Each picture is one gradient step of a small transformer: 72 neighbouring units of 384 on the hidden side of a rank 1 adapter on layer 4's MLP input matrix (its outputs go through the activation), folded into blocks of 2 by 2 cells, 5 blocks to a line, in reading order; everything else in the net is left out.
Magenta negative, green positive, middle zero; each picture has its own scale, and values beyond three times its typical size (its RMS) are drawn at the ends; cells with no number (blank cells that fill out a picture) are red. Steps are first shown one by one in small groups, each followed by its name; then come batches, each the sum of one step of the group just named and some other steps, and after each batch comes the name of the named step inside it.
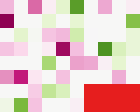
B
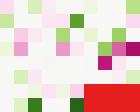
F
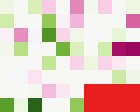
F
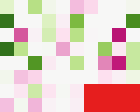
F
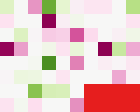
B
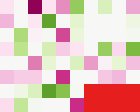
B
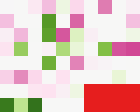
B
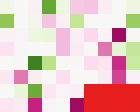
B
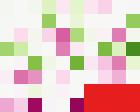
B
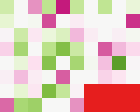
B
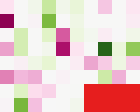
B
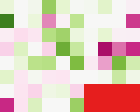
F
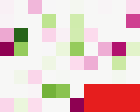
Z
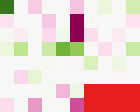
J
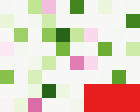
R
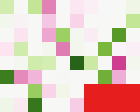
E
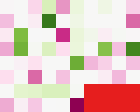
Z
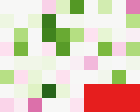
R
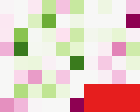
Z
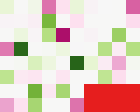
E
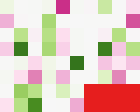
E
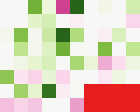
R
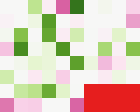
R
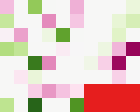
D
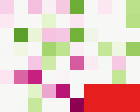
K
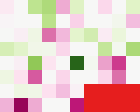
D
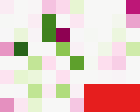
D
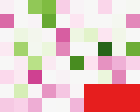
D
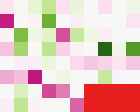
K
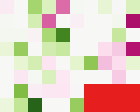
D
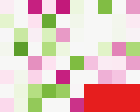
D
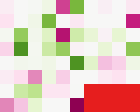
K
